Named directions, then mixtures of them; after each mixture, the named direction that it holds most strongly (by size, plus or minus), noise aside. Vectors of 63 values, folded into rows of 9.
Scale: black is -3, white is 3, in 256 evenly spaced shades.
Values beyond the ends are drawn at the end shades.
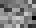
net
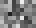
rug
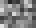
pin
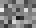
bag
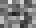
rug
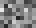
bag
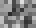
rug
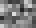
pin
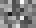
rug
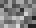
net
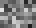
bag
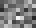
bag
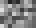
pin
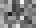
rug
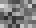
net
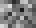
pin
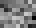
net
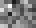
pin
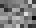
net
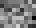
net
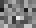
bag
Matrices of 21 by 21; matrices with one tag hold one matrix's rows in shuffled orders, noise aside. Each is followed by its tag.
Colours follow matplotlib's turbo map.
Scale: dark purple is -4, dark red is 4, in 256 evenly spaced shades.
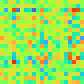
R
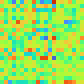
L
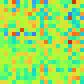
R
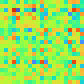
R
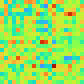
L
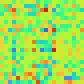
L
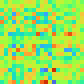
L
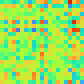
R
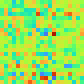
L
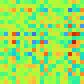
R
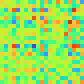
R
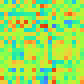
L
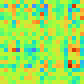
R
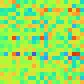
R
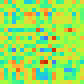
L
